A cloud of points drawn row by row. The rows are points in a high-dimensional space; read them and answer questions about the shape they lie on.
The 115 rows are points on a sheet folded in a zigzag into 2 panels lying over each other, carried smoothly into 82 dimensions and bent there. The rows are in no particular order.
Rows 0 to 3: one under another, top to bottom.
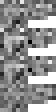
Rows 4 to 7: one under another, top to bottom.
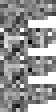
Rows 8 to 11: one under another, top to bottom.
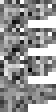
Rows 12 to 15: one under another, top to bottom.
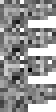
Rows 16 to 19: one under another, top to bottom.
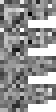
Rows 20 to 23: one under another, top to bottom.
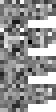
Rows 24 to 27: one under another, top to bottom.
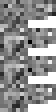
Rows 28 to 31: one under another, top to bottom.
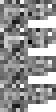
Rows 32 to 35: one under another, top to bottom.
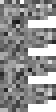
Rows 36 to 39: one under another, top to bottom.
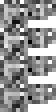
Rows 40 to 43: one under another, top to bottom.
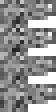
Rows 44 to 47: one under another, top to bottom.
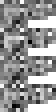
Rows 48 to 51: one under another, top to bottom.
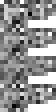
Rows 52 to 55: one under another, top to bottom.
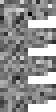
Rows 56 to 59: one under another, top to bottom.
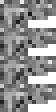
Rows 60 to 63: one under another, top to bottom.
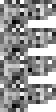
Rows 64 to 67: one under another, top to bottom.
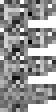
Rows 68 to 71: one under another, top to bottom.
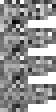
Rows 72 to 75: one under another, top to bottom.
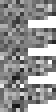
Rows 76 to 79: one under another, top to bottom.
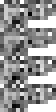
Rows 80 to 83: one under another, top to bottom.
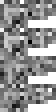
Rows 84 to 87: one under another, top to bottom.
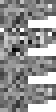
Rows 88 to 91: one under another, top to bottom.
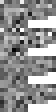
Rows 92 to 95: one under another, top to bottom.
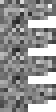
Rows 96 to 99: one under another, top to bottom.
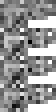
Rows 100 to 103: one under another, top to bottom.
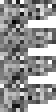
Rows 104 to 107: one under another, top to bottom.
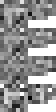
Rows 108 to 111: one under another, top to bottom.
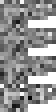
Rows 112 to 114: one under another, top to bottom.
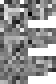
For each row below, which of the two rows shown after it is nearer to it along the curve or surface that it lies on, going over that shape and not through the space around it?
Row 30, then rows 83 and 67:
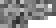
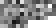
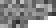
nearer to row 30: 83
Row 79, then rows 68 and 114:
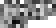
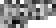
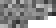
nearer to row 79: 68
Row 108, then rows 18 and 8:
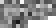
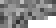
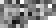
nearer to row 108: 18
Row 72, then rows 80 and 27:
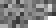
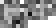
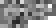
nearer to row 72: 27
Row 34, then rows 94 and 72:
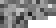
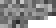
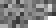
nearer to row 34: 72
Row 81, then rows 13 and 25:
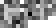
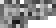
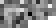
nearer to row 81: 13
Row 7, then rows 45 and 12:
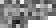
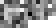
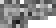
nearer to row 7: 12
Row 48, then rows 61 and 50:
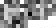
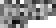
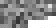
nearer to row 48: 61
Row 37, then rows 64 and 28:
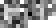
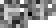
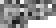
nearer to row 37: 64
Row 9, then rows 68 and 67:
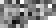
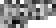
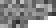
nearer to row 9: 68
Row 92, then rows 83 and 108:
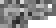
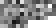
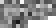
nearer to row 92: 83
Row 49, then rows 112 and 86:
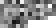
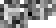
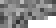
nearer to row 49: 112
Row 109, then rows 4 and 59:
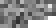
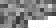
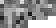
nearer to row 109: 4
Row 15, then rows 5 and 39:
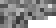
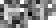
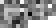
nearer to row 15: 39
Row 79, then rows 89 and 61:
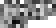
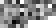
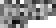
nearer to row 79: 61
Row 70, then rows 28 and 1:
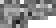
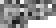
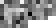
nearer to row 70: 1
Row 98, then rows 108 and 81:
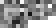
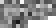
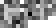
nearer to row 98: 81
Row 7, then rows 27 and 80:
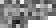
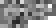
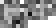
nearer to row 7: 80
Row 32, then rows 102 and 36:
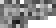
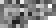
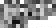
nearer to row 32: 36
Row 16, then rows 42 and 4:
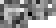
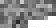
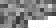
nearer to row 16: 4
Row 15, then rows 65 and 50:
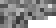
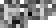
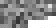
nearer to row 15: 50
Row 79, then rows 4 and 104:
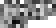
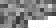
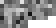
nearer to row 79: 104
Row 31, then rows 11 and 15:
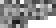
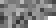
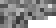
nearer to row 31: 11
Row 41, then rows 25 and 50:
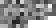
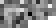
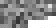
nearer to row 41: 50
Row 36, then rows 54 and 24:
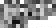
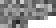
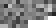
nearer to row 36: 54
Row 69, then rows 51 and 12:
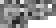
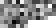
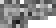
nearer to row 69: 51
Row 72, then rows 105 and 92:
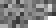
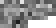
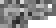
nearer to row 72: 92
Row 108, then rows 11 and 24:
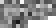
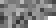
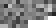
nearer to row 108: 11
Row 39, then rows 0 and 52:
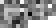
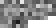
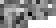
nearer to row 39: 52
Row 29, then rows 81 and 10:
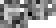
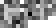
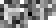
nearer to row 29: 10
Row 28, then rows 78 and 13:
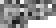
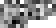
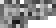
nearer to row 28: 78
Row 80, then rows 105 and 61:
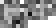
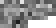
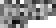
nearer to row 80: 105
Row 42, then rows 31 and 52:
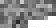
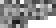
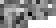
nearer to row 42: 31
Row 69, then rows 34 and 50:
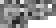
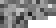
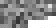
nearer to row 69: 50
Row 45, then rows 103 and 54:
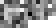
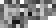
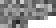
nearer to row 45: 103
